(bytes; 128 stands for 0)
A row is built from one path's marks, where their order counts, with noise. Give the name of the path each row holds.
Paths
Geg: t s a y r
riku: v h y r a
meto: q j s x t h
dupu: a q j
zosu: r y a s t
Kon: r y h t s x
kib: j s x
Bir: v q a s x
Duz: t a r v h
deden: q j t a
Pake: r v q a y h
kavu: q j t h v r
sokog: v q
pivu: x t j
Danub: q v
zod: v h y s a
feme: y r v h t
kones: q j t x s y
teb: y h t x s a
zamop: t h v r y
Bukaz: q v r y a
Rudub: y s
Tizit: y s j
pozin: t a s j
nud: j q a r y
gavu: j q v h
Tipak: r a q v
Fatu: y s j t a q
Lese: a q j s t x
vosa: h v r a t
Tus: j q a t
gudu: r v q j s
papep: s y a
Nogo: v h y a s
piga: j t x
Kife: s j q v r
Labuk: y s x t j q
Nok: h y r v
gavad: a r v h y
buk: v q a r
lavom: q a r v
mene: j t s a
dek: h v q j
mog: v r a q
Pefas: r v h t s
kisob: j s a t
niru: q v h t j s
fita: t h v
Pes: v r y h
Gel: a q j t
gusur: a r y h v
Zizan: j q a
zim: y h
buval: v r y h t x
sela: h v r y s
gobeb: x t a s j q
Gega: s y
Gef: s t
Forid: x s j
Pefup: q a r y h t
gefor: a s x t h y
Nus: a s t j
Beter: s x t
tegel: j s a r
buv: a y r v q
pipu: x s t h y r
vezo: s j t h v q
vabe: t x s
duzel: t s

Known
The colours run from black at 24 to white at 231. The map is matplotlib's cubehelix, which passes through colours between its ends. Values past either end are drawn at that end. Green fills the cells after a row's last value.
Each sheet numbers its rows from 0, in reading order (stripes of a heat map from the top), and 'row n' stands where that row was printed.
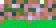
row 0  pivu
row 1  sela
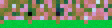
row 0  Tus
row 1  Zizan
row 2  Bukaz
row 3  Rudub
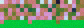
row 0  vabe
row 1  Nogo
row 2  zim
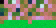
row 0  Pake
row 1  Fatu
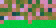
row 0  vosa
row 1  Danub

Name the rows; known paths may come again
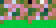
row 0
gefor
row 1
Pes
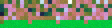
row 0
papep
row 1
Nok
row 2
sela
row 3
Nogo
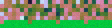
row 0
duzel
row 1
gavu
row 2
mene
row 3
Tipak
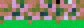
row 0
Pefup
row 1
feme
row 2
Pake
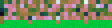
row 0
Bukaz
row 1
vosa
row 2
Tizit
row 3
pivu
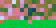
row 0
Rudub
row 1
tegel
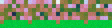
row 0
Lese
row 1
Kon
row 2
Nus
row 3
Gel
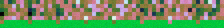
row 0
Zizan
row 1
riku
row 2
teb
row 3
kones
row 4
Gega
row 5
lavom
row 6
gudu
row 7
Duz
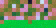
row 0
Tus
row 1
zim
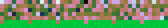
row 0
piga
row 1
gusur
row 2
Forid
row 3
buv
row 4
Bir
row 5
Pefas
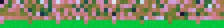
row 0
sokog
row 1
fita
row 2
vabe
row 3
Danub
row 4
pozin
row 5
kisob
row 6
buval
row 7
Fatu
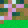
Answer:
zamop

